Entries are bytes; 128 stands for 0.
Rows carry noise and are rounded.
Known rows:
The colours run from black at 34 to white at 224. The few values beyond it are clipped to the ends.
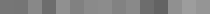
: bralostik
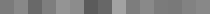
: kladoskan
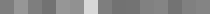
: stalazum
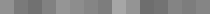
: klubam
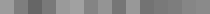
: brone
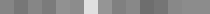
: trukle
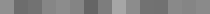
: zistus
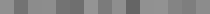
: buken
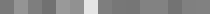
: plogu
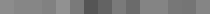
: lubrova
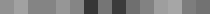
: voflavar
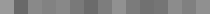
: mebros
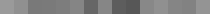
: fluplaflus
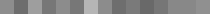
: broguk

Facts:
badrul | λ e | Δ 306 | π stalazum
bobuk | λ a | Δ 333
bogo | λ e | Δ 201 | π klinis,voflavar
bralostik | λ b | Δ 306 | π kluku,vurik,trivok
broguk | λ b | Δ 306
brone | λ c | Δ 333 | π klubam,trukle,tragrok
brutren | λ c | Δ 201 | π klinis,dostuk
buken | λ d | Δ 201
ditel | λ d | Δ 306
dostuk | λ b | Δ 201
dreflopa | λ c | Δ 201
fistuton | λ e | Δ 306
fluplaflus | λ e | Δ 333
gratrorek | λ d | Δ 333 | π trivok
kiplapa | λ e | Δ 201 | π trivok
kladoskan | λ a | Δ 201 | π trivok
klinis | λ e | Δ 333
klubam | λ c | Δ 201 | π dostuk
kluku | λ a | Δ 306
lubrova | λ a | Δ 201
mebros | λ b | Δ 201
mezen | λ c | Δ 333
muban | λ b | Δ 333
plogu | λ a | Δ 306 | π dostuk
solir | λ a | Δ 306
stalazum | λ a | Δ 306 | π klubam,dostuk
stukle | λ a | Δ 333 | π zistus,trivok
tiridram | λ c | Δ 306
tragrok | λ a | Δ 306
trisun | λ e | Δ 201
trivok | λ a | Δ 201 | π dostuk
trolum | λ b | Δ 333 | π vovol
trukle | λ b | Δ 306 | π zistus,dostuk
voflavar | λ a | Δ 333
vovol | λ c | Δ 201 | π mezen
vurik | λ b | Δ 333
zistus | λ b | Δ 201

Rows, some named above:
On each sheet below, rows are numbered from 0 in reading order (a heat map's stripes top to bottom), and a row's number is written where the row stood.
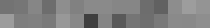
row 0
bralostik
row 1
mezen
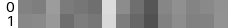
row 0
ditel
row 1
fistuton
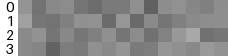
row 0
buken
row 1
trolum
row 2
bogo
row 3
gratrorek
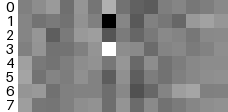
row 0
solir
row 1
vurik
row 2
stukle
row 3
badrul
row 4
trolum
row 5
muban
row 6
klinis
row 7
trolum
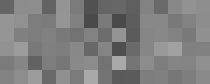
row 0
kluku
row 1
bobuk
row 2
trisun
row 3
klinis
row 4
kiplapa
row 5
solir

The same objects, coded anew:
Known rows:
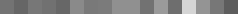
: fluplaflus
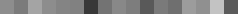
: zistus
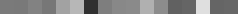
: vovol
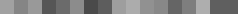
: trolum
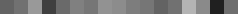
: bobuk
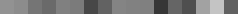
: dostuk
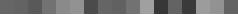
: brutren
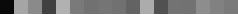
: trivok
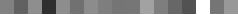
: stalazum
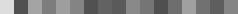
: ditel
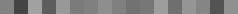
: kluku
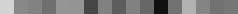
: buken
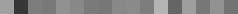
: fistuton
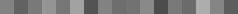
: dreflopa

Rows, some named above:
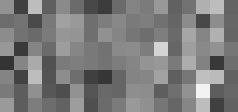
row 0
trukle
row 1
bogo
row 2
trisun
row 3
fistuton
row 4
stukle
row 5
trukle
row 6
brone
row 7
mezen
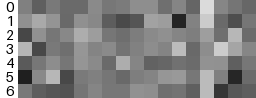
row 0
fluplaflus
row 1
gratrorek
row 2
kiplapa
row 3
badrul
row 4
lubrova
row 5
stukle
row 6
klinis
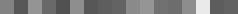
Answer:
brone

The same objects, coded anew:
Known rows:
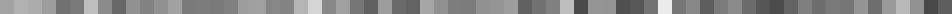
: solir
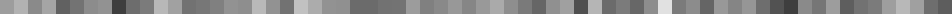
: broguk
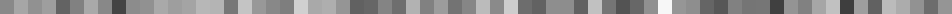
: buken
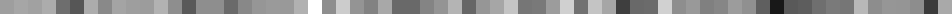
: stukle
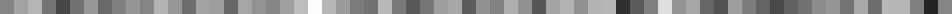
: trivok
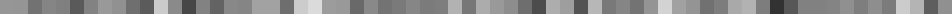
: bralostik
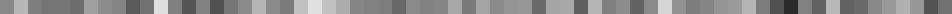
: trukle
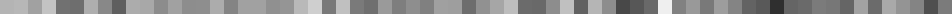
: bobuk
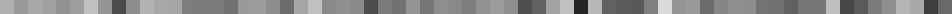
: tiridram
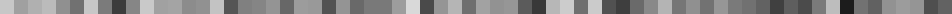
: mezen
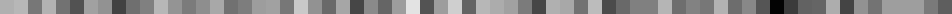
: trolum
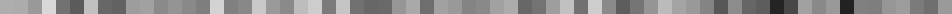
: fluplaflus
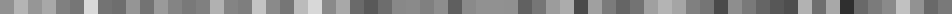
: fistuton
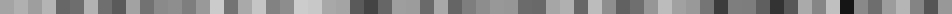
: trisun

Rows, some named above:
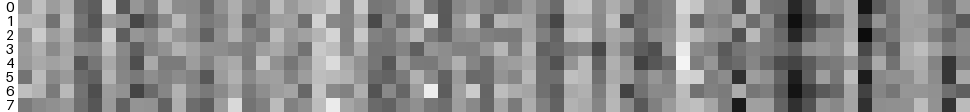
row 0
klinis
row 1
trolum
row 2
klinis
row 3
ditel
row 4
lubrova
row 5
bogo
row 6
trolum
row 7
kiplapa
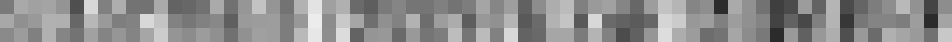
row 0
badrul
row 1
brone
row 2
gratrorek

